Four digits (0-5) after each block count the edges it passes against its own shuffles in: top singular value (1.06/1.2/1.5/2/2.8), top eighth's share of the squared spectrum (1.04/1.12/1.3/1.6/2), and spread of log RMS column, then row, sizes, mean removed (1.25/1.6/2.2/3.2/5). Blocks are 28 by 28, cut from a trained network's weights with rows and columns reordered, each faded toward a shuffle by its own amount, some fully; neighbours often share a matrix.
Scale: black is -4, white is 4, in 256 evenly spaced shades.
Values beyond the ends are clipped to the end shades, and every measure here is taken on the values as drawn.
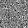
1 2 0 0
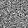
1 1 0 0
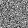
0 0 0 0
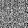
3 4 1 1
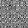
3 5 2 3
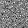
0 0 0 0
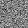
1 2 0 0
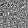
2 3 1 1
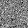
0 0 0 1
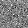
0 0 0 0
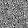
0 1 0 0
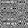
3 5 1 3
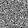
0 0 0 0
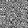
2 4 1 2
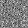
1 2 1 0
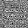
2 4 1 2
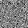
0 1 0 0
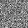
2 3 1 1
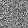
2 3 1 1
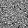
1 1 0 0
